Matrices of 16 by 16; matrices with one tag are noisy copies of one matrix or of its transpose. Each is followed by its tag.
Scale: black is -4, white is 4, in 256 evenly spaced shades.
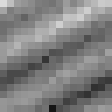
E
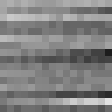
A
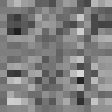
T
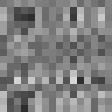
T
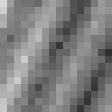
E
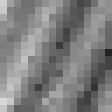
E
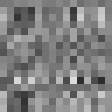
T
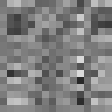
T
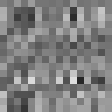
T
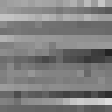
A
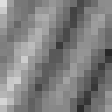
E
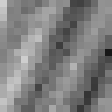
E
